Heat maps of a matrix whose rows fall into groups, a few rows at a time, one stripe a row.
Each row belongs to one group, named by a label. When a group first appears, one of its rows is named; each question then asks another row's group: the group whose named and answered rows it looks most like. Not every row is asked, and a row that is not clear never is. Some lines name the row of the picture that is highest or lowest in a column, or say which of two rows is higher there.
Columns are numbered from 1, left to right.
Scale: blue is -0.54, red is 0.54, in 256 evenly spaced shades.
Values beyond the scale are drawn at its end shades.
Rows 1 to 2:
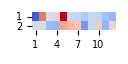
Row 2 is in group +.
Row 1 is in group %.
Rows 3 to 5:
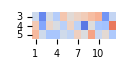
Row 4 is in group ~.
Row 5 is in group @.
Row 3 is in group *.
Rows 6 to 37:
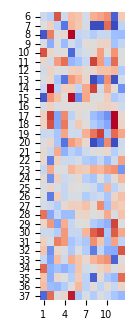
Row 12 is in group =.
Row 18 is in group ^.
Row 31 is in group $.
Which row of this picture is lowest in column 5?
10
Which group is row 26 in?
~
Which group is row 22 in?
~
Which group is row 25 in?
+
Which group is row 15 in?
%
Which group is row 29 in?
^
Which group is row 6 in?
*
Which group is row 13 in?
+
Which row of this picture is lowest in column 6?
15
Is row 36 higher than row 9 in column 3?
No
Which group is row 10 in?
@
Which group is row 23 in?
=
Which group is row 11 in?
$
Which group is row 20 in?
+
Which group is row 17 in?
^
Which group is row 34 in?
@
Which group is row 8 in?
%
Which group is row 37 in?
%
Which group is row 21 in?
*
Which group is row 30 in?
$
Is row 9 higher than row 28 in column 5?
Yes
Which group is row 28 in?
@
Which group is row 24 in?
~
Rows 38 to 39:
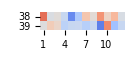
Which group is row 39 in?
+
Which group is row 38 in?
@
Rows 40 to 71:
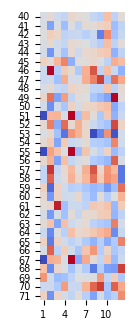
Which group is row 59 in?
~
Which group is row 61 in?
*
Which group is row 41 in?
*
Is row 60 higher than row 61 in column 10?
No
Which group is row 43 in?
+
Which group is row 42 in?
+
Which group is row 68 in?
~
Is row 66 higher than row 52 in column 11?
No
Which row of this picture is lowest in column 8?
53
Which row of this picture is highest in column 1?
69
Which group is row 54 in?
^
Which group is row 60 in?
~
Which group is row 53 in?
+
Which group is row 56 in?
^
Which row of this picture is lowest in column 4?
53
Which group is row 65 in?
~
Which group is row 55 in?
%
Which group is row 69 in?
@
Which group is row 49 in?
^
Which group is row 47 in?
$
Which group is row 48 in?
+
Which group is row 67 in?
%
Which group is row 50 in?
*
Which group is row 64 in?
*
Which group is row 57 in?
=
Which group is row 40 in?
+
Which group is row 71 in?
~
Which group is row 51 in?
%
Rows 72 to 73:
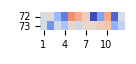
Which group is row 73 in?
*
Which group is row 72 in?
+
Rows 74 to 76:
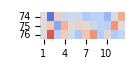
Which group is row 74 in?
~
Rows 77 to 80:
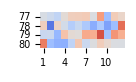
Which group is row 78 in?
~
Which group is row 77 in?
$
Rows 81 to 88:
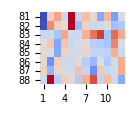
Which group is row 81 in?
%
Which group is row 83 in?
$
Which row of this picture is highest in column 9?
83
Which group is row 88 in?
=
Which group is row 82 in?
%
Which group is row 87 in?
~
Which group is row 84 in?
^
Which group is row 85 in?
^
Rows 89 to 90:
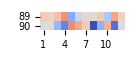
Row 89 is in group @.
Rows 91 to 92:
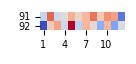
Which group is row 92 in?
%
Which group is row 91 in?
=
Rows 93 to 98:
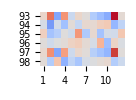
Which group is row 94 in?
*
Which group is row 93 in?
^
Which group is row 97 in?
^
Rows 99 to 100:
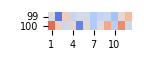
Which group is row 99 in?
~
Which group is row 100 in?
@
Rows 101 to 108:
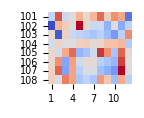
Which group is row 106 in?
^
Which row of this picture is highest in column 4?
105
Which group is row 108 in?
$
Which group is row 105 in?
$
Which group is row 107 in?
^
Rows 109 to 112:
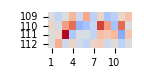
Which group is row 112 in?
=
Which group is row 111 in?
*
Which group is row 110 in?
$
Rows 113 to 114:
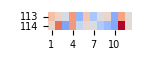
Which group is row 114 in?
^
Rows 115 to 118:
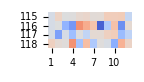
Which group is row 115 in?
=
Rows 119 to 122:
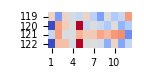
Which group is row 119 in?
~
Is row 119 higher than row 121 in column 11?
No
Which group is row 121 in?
=
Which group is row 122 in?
%
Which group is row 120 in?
%
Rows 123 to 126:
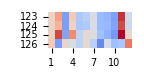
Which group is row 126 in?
~
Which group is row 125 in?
^
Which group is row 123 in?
^
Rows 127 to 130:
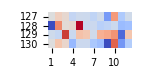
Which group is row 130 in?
+
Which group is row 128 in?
%
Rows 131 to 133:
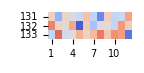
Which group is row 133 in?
=
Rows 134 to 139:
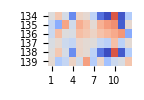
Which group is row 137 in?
+
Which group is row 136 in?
=
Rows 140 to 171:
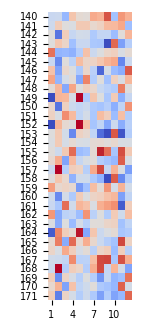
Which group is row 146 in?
~
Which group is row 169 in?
~
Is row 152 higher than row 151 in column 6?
Yes
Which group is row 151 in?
$
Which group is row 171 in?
~
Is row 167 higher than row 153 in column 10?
No
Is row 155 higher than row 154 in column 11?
Yes
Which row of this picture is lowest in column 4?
153
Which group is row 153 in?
+
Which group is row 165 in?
^
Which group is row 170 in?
^
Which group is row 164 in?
%
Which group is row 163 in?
*
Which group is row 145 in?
*
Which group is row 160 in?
*
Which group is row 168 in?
=
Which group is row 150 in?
~
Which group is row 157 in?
=
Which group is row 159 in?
@
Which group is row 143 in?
+
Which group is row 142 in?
~
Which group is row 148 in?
^
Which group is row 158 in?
+
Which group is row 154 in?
=
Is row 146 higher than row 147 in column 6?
No
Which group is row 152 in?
%
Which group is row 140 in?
$
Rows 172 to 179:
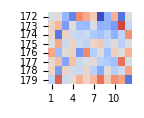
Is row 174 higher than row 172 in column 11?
Yes
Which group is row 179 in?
=
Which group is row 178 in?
~
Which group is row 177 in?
^
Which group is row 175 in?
=
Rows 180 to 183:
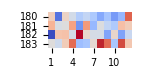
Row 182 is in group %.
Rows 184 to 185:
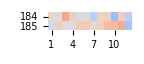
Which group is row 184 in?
$
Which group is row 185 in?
=
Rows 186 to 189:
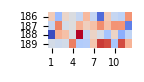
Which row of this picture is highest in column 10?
187
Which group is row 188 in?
%
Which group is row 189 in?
$
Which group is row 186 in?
~
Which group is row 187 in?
=
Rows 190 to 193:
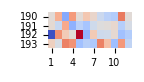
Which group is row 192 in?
%
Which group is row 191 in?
*
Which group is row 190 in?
^
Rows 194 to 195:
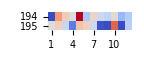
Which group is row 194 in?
%
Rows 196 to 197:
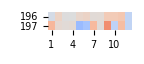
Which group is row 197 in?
@
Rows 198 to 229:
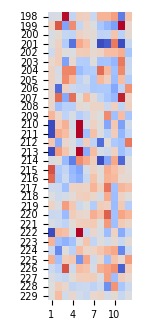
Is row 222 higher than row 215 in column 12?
No
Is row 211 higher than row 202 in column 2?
Yes
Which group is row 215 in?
@
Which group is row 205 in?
$
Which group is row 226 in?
*
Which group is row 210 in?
%
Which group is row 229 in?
=
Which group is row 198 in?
*
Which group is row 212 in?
~
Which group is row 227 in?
$
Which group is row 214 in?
+
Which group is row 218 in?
$
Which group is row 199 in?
^
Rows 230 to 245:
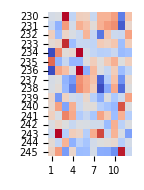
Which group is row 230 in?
*
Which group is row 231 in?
*
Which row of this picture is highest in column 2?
243
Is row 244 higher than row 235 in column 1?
No
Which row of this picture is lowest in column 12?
243
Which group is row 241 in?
$
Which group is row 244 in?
*
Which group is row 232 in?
~
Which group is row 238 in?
+
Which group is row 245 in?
^
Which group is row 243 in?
=
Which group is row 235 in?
@
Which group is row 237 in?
+
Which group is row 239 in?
~
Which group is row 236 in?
%
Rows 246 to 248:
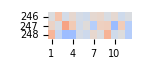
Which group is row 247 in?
$
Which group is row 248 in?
@
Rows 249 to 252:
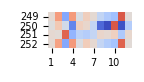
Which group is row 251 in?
*
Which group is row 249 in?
^
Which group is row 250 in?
+
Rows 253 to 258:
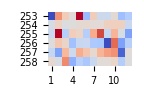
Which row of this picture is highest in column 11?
254
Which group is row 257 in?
*
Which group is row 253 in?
%
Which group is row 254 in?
=
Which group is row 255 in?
=
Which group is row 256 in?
+
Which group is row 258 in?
*
